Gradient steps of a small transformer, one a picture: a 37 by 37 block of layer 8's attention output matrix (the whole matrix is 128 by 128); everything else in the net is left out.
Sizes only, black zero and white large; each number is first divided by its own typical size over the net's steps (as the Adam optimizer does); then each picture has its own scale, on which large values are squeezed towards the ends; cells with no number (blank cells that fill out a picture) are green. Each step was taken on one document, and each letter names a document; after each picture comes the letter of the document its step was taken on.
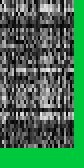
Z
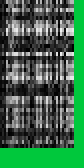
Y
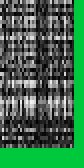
Z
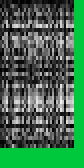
Y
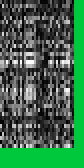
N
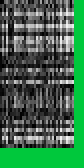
Y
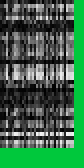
Y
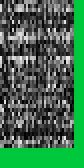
N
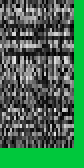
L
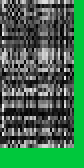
Z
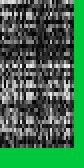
Z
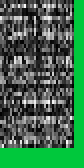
N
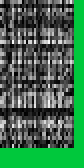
N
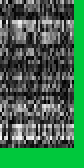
N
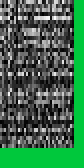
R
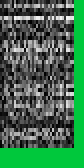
Y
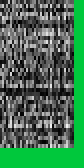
Z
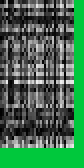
Y
